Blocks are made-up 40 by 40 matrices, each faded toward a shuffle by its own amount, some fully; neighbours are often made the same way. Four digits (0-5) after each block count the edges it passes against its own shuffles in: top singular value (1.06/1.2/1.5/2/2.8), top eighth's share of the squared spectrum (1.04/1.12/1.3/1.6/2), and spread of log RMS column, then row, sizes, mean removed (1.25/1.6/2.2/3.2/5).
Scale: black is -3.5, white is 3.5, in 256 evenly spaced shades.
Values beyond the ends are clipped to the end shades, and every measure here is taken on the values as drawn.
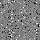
3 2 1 1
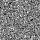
0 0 0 0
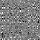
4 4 2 1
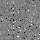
2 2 1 0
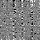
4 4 2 1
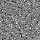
1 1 0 0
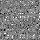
3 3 1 1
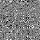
3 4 1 2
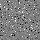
0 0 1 0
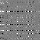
4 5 2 2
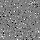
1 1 0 0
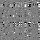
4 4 2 2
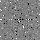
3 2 0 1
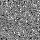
0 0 0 0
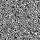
0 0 0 0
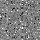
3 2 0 0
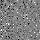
2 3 1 0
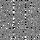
3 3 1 1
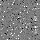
2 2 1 0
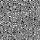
3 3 1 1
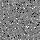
0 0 0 0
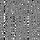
4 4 2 1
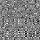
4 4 2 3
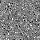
1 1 0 0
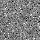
0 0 0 1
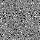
1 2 0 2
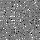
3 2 0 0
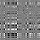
5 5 3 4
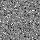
0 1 0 0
